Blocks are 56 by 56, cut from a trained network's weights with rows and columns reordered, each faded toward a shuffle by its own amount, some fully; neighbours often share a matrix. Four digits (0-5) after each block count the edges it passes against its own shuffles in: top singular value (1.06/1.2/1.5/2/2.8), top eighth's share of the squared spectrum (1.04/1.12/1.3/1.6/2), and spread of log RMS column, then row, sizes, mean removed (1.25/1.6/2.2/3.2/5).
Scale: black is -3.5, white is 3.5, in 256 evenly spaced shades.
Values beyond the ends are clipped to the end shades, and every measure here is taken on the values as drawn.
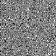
3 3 2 1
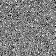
1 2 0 0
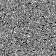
0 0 0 0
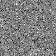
2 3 1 1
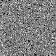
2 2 1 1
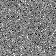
0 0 0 0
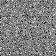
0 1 0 0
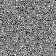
0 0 0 0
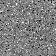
0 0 0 0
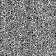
1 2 0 0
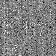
2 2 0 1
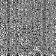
3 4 2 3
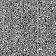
1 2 0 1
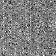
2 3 1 2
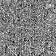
2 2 0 1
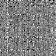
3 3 1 2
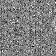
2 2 0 1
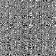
2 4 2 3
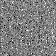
1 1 0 0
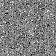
1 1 0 0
